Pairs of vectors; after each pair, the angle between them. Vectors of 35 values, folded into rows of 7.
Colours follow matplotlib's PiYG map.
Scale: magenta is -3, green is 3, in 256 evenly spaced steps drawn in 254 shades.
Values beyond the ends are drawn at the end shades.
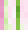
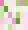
partly aligned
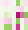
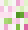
nearly opposite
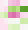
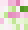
nearly parallel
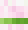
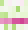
nearly opposite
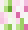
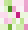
nearly parallel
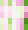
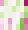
nearly opposite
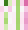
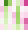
nearly parallel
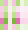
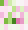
partly aligned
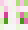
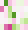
orthogonal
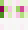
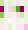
nearly parallel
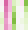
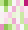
partly opposed
